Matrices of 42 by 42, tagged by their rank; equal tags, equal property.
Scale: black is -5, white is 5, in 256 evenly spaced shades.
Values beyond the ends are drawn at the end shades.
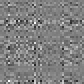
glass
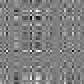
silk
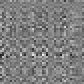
glass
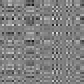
silk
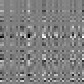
silk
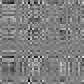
glass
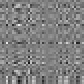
glass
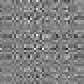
glass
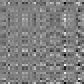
silk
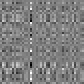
silk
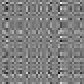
silk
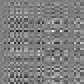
silk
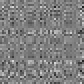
glass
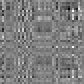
glass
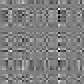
silk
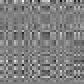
silk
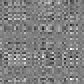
glass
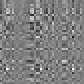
glass
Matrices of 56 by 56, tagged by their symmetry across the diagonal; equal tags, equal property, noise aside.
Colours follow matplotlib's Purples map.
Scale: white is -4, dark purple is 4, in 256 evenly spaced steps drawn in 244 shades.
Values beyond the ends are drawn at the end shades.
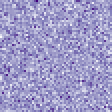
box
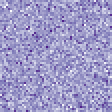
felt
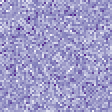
felt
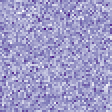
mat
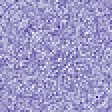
felt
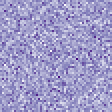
felt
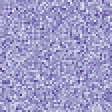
box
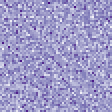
box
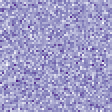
mat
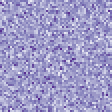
box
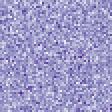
mat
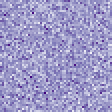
mat
